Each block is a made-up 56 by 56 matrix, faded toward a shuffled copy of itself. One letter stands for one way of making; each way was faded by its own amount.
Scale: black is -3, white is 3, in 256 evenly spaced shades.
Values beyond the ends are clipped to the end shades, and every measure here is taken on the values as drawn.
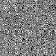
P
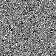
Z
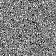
Z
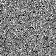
Z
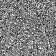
Z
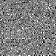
P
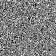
Z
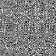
P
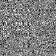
P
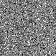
Z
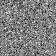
Z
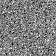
Z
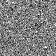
Z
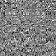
P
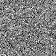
Z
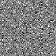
P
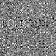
P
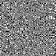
P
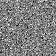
Z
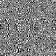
P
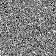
Z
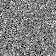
Z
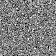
Z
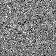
Z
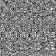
P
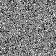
Z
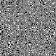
P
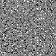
P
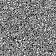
Z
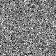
Z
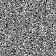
Z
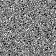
Z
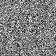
Z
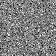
Z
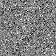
Z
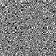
P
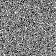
Z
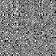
P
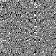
P
